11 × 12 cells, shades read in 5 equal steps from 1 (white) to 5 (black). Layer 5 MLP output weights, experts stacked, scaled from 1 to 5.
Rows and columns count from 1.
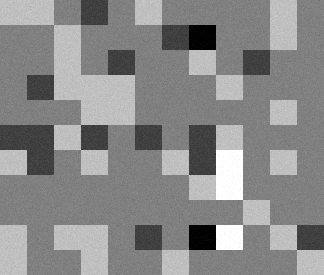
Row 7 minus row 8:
-1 1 0 -1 0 0 -1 2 0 0 -1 0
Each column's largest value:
4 4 3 4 4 4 4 5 3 4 3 4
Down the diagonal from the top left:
2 3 2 2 2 4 2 2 3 3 3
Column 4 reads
4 3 3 2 2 4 2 3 3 2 2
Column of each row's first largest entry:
4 8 5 2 1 1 2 1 1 8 2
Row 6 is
4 4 2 4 3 4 3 4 2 3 3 3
